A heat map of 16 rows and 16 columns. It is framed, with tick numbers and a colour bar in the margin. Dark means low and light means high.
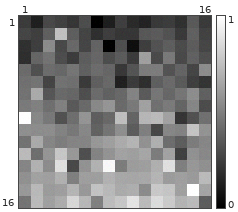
Ninth with the lowest average: top middle. Slope: up to the bottom. Histogram: bell-shaped. Average level on the scale: 50%. Stripes: none.
